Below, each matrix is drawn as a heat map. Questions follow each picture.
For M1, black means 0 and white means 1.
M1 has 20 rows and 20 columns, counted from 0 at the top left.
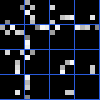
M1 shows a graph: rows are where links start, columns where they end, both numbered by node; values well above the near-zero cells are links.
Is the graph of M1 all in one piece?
no
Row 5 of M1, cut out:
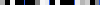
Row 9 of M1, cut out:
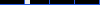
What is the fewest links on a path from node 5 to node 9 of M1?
1
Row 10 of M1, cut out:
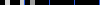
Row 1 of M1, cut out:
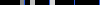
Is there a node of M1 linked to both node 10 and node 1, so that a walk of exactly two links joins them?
yes
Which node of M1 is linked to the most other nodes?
node 5
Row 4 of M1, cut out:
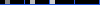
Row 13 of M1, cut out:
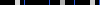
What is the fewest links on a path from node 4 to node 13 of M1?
3
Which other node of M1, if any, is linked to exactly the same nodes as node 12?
node 18
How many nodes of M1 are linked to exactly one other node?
10
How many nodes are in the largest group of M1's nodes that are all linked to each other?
4
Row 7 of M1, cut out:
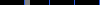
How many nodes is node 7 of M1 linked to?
1
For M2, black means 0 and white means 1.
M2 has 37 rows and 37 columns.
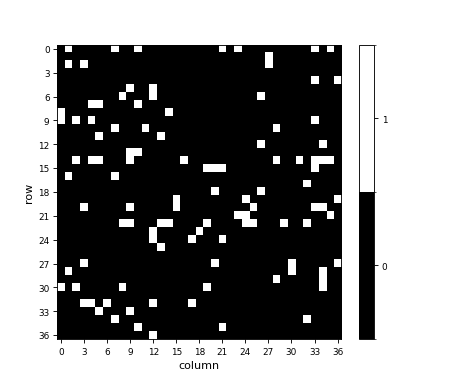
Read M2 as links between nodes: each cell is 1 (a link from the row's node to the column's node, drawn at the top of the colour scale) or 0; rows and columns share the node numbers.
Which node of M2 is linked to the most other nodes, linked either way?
node 14
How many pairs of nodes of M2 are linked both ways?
7
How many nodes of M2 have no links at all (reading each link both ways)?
0
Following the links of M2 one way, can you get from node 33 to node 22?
no
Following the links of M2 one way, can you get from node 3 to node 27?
no
